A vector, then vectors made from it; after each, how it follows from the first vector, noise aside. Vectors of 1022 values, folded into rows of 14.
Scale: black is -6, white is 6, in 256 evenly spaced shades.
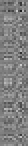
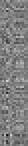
reversed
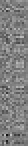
reversed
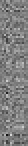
reversed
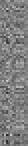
reversed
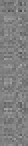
shrunk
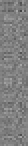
shrunk
